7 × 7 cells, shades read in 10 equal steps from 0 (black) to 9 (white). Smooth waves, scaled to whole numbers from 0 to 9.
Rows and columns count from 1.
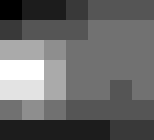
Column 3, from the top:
1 3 5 6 6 4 1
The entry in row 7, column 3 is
1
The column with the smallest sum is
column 4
